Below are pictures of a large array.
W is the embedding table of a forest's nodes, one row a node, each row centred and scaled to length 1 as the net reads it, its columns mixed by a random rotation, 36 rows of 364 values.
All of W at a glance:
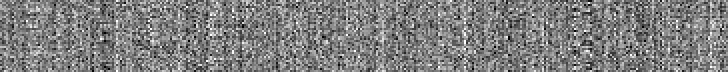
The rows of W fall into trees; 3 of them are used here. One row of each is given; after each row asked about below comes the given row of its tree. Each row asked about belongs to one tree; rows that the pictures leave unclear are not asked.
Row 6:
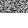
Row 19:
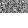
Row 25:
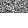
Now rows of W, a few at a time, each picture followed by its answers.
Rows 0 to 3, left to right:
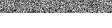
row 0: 6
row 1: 25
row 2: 6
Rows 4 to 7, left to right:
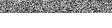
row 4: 25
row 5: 25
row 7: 6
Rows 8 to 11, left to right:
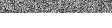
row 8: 25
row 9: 6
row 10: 19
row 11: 6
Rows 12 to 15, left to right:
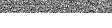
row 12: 19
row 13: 19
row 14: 6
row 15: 25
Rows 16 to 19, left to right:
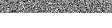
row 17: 6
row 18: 19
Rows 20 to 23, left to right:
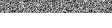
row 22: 6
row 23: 25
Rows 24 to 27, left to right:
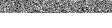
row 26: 25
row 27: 19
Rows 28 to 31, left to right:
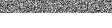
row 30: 19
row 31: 6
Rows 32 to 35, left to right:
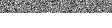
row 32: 25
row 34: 6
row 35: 19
